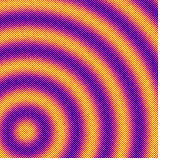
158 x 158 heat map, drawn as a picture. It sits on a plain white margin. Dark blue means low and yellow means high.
Rings: centred on the bottom left. Slope: none. Seam: none. Mirror symmetry: none.
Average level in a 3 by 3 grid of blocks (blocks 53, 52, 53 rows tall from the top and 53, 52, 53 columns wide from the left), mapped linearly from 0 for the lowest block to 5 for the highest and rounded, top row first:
4 4 4
5 3 4
0 5 4
